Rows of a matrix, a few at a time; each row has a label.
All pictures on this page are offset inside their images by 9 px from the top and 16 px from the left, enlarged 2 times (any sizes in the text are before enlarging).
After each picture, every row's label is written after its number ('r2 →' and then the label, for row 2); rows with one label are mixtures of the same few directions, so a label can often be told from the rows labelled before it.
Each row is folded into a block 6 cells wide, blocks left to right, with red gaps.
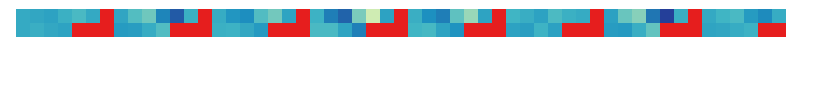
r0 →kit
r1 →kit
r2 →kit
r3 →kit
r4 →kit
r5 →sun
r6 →kit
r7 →kit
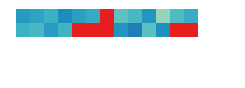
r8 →sun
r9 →sun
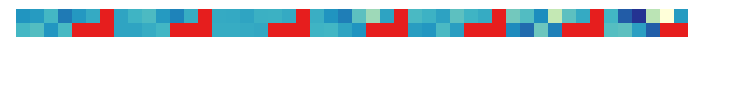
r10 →sun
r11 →kit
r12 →kit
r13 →kit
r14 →sun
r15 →sun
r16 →kit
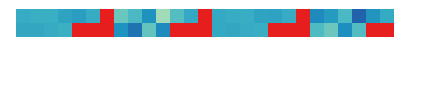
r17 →kit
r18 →sun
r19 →kit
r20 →sun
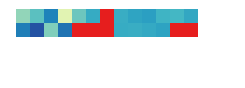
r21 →sun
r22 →kit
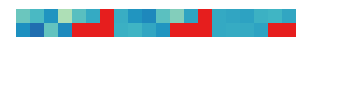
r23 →sun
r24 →kit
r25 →kit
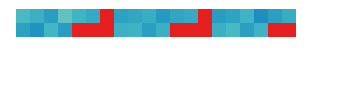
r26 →sun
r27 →sun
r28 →sun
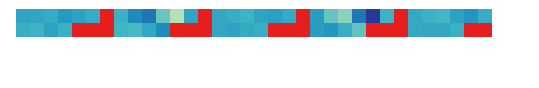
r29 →sun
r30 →kit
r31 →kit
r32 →kit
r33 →kit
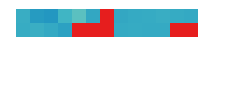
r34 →kit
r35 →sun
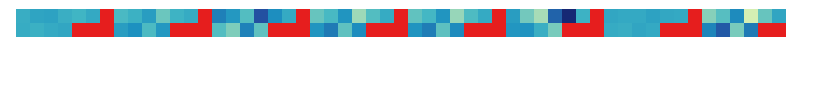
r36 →kit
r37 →sun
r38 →sun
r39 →sun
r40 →sun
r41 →kit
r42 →sun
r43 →sun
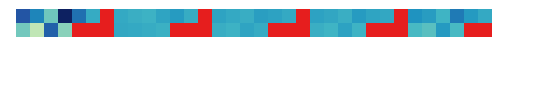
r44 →sun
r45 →kit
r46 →sun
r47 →sun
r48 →sun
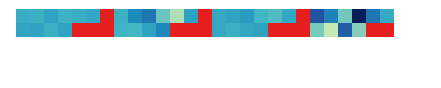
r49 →sun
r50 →kit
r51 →kit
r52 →sun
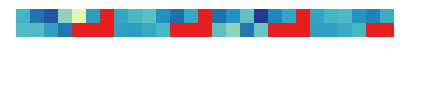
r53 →kit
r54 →kit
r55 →sun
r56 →kit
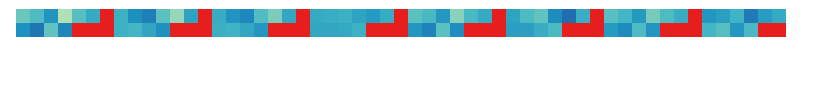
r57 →sun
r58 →kit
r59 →kit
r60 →kit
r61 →sun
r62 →kit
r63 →sun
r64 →sun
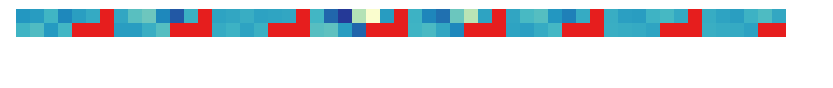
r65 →sun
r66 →kit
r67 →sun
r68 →kit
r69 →kit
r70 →kit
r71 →kit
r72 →kit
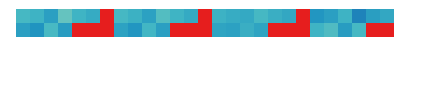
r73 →sun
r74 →sun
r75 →sun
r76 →sun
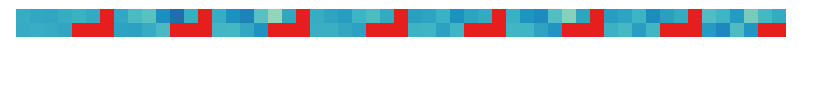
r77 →kit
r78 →kit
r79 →kit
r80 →kit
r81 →sun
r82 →kit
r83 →sun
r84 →sun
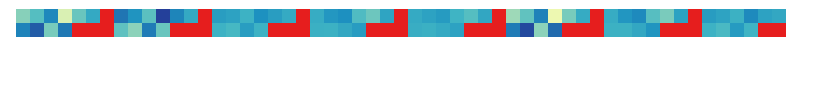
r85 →sun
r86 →sun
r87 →sun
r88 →kit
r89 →kit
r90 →sun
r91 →kit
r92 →sun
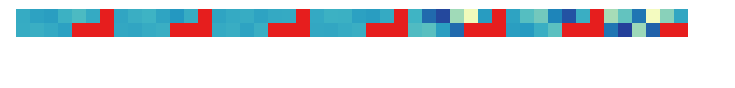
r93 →kit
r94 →kit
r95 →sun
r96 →kit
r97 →kit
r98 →kit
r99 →sun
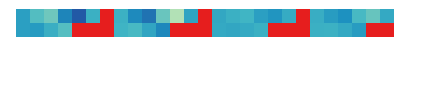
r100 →kit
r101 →kit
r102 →kit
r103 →kit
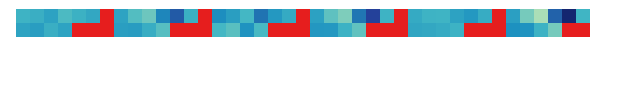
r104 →sun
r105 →kit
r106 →sun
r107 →kit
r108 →kit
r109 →kit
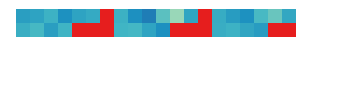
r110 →sun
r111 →kit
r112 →kit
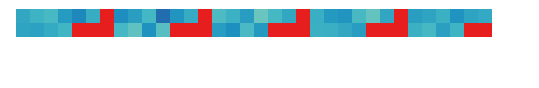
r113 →kit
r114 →sun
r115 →sun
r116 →kit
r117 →sun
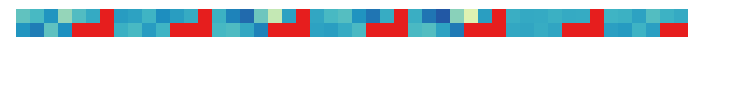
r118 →sun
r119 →sun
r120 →kit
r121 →kit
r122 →kit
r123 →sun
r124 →sun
